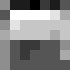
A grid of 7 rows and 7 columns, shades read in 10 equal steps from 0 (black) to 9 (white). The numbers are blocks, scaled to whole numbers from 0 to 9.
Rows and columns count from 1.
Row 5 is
5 3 2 2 3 3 5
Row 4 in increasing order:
6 6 7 7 7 7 7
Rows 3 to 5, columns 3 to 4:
7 7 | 7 7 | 2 2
